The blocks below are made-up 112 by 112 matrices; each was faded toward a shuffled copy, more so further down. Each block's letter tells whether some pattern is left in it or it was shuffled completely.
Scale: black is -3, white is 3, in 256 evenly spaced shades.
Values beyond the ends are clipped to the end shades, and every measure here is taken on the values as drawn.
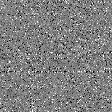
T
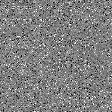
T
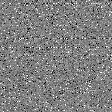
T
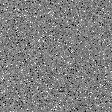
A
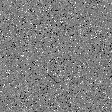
A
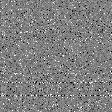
T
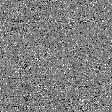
T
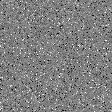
A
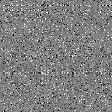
T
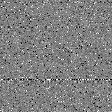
T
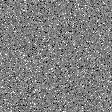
A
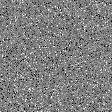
A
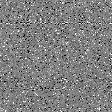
T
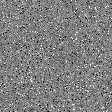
A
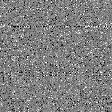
T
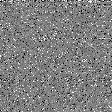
T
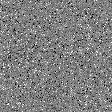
A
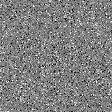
T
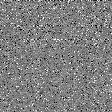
T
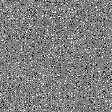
T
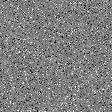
A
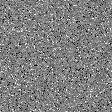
A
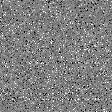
T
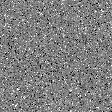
A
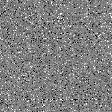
T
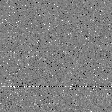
T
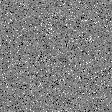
A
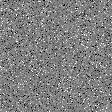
A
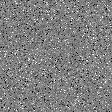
A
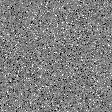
A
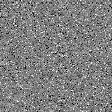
T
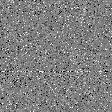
T
